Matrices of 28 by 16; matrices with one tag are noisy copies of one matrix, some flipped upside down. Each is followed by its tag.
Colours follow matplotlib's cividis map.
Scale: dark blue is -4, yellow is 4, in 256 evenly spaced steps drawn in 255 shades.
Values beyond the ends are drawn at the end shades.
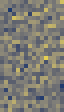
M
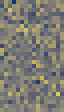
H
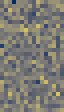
H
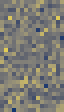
H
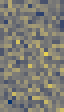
M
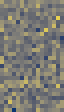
H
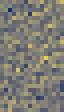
M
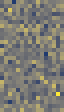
H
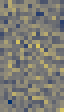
M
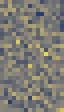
M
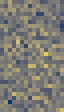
M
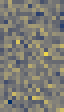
M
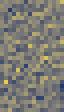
M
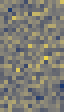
M
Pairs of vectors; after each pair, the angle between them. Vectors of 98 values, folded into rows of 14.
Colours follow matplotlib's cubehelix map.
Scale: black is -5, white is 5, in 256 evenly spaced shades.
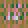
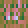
nearly parallel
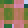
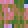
nearly opposite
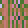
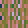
nearly opposite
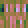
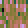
partly aligned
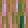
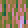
nearly opposite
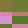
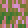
partly opposed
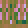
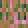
nearly opposite
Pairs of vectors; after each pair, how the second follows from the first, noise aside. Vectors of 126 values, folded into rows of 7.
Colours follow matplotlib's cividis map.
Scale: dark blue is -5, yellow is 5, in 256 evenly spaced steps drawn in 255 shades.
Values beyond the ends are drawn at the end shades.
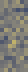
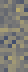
sign-scrambled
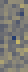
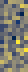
scaled up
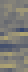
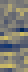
scaled up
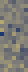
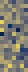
scaled up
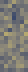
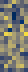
scaled up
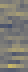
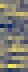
scaled up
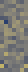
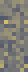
sign-scrambled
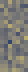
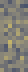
sign-scrambled
